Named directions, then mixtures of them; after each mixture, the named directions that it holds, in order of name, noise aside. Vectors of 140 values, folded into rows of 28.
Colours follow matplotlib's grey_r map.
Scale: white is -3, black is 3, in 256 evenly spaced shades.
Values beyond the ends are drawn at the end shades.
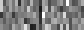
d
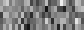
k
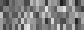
k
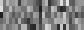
d, k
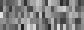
d, k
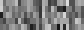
d, k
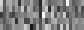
d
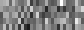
k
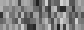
d, k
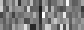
d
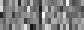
d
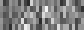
d, k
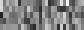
d, k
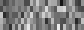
k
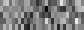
k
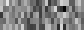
d, k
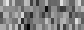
k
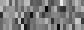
k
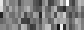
d, k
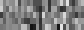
d, k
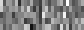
d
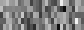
d, k
